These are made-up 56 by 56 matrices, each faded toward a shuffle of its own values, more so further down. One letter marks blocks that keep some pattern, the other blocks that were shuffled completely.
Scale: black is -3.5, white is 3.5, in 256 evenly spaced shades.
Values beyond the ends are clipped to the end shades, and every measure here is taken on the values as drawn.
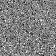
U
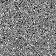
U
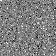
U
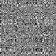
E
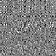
E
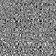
E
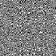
E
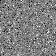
U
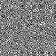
E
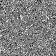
U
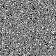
U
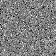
U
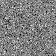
U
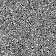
U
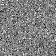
U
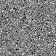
U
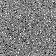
U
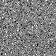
U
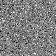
U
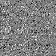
E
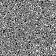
U
